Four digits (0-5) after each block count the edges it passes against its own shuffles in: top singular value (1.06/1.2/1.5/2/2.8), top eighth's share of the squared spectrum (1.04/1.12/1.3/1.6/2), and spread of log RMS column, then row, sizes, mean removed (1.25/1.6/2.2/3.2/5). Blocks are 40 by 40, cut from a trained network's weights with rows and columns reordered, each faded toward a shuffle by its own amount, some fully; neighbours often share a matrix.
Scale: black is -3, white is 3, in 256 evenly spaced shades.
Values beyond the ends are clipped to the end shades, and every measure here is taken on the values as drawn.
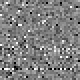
3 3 0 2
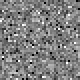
1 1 0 0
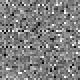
3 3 0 1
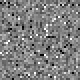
1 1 0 0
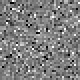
0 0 0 0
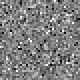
1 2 0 0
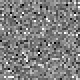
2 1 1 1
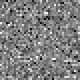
0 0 0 0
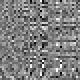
4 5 3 1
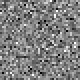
1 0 0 0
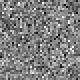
1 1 0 0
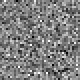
1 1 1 0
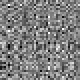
4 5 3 2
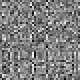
4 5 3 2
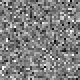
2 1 0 0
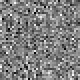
2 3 1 0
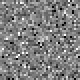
0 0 0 0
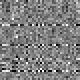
4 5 1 3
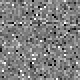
2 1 0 0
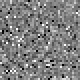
2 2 0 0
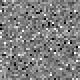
1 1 0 0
